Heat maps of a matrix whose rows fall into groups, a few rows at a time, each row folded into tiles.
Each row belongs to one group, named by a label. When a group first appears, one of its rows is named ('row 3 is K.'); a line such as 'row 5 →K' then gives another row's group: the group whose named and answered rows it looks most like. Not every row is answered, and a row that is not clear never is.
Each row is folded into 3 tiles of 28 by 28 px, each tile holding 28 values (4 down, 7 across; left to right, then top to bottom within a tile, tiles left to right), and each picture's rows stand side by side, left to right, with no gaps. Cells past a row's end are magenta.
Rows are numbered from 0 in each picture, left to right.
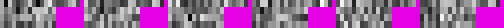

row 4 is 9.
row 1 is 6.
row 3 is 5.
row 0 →6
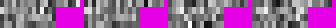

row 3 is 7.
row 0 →9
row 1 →9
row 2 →7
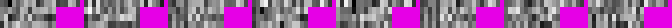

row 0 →5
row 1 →9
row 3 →5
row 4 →6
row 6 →7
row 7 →6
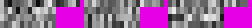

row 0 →6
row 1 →6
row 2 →9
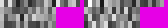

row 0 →6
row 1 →9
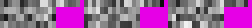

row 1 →7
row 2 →5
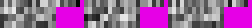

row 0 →7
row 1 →9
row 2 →9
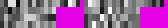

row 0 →5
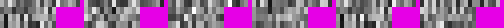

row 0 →6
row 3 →6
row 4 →6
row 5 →9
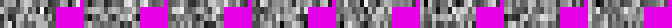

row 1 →7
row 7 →6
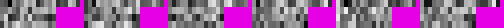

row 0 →5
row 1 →5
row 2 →7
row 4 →6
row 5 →5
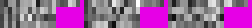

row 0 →5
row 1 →5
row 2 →7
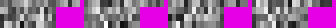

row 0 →9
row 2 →9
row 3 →7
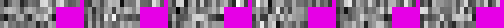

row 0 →7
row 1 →5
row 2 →5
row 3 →9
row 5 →9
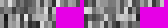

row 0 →6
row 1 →9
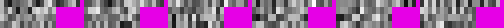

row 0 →6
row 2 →6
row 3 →7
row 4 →7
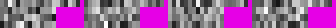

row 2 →6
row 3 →7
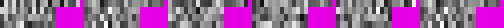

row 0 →9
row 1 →7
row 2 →6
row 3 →5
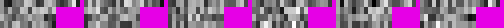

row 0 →5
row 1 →7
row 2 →5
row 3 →6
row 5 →5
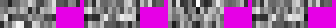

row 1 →9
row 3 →9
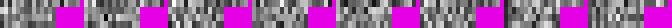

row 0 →9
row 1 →6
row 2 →9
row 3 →5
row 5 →9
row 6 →5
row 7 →5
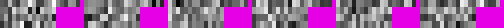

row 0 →5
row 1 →7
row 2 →6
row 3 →7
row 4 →6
